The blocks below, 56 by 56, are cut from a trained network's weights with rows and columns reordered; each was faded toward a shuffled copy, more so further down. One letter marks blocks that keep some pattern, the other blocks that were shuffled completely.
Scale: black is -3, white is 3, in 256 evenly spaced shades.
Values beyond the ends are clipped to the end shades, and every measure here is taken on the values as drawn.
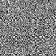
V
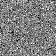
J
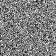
J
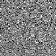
V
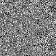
V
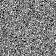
J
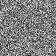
J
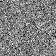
J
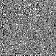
V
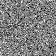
J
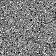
J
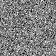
J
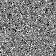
J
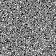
J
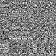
V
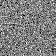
J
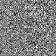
V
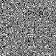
V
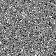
J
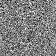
J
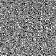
V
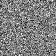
J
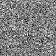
V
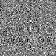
V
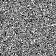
J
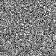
V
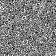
J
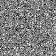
V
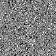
V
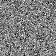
J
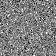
J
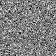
V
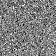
J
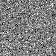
J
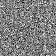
J
